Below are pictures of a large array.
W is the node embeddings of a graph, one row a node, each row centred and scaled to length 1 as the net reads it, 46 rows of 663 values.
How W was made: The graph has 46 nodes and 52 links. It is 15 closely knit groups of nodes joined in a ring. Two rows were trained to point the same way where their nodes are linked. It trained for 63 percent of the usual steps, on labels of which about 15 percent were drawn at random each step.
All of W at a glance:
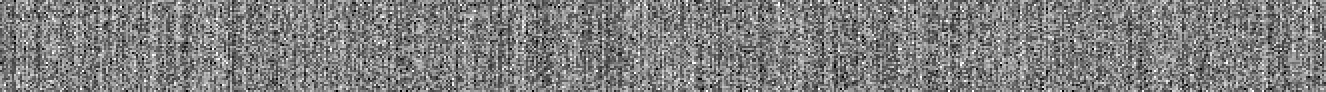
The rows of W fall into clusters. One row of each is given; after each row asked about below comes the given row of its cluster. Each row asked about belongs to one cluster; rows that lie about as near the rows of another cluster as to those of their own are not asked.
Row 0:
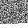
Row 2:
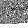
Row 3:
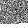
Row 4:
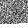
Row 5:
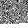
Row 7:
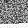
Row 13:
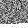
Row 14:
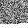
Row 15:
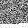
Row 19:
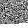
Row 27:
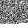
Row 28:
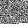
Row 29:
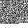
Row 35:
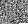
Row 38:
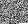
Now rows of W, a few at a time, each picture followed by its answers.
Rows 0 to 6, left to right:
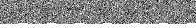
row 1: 19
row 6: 4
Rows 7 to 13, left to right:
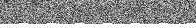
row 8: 7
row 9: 15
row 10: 28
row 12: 14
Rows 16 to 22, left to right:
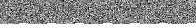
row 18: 3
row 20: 2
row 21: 35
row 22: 14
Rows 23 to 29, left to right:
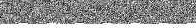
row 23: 13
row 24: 4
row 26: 3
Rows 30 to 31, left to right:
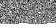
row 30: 29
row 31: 15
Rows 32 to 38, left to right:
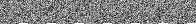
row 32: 29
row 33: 13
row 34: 38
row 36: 0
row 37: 27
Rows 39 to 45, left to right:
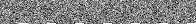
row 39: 38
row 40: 28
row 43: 0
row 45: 7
